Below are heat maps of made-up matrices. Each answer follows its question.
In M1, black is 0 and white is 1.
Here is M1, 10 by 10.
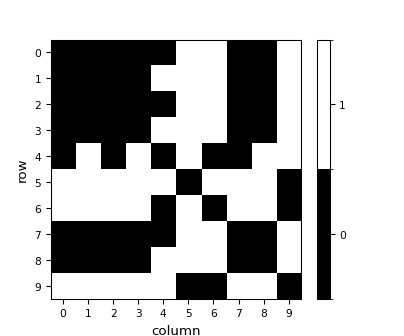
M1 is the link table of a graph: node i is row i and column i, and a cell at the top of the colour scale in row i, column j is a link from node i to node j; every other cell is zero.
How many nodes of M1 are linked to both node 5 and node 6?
6
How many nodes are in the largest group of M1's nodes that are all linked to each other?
3
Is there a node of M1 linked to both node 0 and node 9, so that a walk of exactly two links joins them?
no
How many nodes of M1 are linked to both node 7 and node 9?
0
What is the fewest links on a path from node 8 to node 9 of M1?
1
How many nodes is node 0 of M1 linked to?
3
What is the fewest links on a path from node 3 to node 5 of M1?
1
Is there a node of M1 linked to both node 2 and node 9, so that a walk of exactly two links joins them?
no
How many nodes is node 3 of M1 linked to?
4
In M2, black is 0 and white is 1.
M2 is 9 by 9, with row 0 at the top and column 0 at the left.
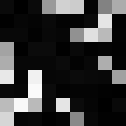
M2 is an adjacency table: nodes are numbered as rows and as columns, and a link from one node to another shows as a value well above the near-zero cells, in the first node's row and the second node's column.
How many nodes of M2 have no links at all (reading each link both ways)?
0
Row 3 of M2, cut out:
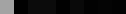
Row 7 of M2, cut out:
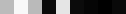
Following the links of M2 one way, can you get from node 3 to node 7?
yes
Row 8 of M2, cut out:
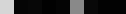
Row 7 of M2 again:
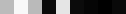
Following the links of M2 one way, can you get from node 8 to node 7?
yes
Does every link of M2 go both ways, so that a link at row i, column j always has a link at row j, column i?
yes
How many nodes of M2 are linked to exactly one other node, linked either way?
3
